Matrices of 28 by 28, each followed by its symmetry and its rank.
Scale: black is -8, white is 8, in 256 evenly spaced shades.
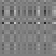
neither, rank one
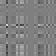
neither, rank one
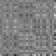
antisymmetric, rank two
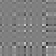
symmetric, rank one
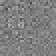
neither, rank five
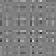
antisymmetric, rank two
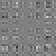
antisymmetric, rank two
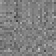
neither, rank five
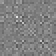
symmetric, rank five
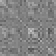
symmetric, rank five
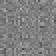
neither, rank five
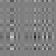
neither, rank one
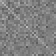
symmetric, rank five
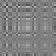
symmetric, rank one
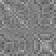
symmetric, rank five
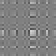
symmetric, rank one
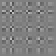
symmetric, rank one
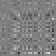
antisymmetric, rank two
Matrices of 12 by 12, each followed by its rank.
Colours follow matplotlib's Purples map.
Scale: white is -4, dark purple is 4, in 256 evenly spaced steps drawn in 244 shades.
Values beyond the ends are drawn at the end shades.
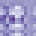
two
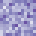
full rank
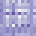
two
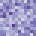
full rank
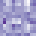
two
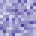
full rank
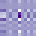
one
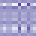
one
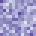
full rank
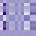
one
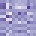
two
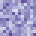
full rank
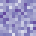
full rank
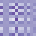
one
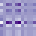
one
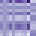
one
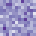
full rank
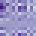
two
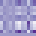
one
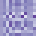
two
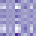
one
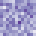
full rank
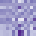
two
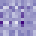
two
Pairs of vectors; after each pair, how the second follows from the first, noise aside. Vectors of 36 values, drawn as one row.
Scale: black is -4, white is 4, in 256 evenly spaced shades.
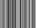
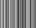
wrapped around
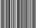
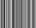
wrapped around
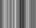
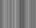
shrunk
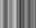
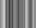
wrapped around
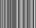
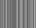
shrunk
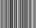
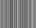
shrunk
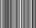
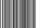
wrapped around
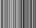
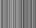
shrunk
